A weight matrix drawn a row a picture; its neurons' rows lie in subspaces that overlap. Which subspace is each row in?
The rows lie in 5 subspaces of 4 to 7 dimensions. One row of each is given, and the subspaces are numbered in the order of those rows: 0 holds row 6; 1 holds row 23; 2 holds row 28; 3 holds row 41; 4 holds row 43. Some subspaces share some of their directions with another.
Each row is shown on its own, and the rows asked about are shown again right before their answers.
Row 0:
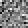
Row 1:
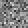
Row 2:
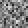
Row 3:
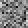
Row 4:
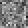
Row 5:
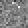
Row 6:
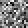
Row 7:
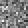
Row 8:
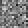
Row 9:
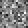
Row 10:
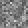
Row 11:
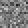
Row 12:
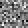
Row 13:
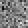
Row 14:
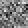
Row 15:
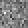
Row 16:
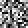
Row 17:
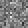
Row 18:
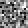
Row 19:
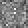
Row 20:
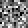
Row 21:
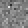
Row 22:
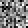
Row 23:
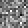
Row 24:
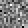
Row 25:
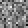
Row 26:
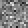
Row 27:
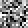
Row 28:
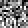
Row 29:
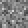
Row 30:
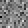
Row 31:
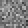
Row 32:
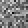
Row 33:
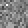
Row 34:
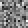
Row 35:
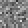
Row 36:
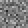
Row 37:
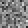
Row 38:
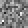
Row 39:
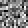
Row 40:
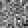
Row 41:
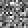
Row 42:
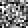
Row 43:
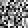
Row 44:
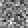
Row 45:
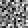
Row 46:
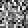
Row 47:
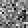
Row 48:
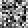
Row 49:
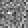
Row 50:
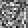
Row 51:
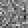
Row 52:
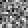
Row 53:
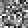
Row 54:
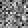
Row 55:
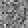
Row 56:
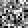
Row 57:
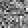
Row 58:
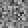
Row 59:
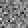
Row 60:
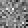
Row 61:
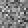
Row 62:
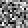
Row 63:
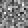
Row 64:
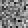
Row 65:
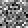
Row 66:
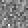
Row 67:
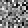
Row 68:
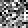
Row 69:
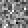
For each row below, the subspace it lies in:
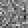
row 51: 4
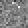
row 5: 4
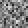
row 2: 0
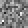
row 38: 3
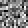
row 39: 2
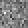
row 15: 2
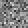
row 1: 0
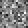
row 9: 3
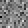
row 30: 2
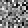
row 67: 4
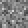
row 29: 0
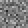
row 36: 4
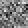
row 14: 4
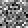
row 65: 4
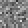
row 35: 3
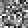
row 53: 4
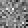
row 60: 4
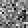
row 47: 4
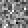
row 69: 0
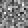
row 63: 3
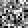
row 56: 4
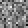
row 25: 0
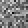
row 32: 3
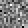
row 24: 2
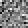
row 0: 4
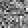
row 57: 3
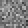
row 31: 4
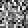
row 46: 4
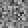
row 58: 3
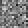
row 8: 4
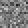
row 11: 4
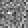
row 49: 4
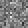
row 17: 3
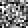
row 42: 2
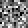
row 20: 3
